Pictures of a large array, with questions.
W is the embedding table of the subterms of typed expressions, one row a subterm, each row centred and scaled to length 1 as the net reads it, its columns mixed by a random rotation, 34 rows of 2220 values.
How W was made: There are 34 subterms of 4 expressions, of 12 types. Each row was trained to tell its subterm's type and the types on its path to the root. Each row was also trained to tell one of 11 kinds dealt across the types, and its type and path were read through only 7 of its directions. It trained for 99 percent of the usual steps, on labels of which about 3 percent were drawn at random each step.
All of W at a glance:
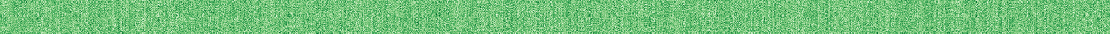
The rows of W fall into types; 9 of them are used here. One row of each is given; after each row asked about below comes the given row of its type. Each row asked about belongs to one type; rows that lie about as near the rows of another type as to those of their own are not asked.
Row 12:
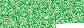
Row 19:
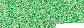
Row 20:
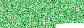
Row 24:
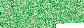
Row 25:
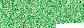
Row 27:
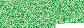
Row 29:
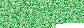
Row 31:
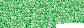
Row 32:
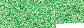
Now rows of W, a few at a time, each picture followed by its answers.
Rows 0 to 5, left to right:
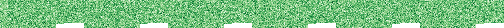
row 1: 29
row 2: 29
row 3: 25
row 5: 27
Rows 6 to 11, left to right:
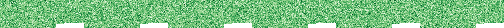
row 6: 25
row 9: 24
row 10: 29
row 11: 27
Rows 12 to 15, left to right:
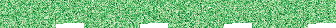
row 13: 20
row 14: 20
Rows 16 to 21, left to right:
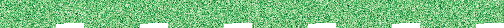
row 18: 19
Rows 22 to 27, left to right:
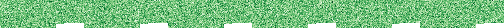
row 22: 24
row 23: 32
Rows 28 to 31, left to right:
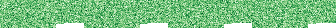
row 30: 20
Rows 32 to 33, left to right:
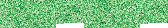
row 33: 32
